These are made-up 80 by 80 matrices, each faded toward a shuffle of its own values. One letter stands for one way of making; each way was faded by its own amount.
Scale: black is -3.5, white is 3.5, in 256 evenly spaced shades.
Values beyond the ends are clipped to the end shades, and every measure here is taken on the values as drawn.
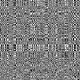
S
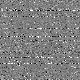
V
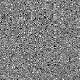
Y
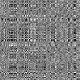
S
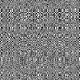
S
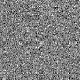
Y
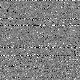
V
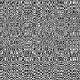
S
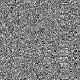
Y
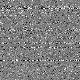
V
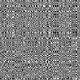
S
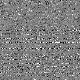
V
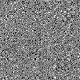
Y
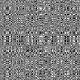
S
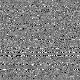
V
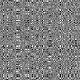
S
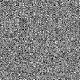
Y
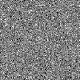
Y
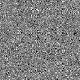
Y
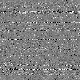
V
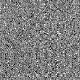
Y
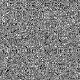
Y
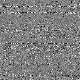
V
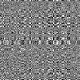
S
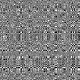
S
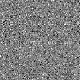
Y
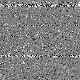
V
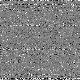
V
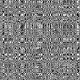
S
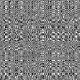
S
